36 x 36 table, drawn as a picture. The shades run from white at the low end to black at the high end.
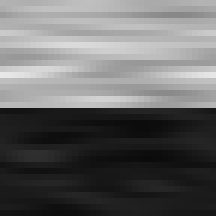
It is made of 2 by 1 panels. Panel 1,1: low, streaked across. Panel 2,1: very high, streaked across, faint in contrast.
